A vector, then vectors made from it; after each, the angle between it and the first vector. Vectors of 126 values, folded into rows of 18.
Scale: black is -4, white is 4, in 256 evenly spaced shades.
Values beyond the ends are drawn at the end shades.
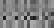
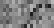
orthogonal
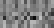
nearly parallel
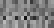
nearly parallel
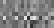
nearly opposite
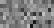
partly opposed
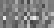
nearly opposite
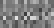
nearly opposite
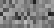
partly aligned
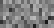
partly opposed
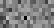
partly aligned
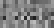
nearly parallel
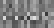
nearly opposite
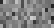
partly opposed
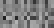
nearly parallel
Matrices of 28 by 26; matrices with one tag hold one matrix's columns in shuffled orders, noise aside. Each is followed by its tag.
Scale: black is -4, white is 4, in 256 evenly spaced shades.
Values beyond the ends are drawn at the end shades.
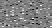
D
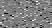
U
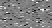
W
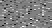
D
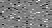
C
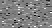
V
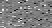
W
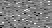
U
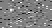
W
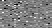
C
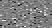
D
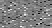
D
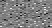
V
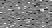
W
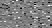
C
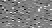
W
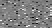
D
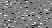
U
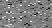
C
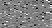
C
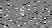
D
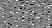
C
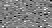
V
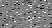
C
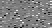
U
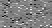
V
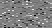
U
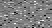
U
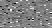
W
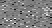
D
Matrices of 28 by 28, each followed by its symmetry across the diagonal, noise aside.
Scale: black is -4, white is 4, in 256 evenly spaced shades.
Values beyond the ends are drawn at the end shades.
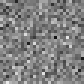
neither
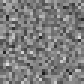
neither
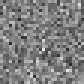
neither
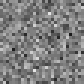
antisymmetric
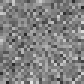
symmetric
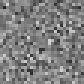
antisymmetric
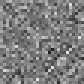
symmetric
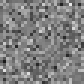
symmetric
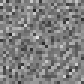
symmetric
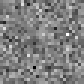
antisymmetric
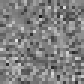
antisymmetric
